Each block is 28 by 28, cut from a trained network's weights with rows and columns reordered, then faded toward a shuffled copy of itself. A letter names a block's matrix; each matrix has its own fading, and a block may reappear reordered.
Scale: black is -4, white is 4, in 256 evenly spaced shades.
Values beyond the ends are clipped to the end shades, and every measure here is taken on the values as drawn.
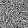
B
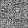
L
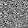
L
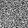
B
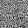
L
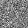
B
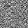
L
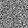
L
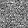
L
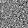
B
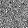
B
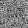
L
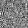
L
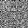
L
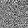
L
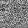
L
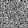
L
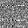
L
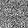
B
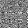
L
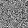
B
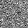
B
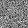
B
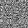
L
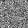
B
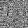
L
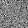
B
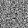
L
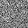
B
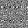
L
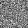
B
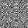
L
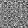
L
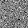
B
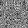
L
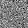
B
